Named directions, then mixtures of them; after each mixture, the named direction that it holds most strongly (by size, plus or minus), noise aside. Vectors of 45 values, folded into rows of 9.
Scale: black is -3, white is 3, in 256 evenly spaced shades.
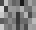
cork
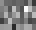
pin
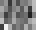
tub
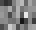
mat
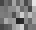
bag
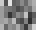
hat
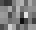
mat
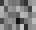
cork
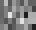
hat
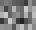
pin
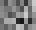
bag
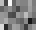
hat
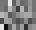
tub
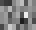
mat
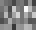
pin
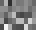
tub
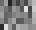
tub
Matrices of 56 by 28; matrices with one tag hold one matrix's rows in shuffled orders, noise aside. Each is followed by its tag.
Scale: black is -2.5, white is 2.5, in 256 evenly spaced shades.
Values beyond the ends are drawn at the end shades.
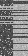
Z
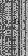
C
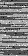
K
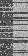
Z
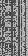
C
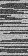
K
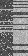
Z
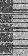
Z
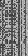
C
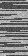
K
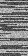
K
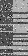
Z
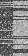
Z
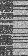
Z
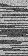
K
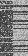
Z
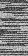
K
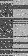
Z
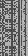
C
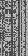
C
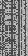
C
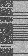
Z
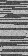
K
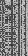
C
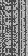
C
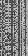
C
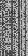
C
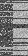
Z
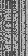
C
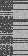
Z
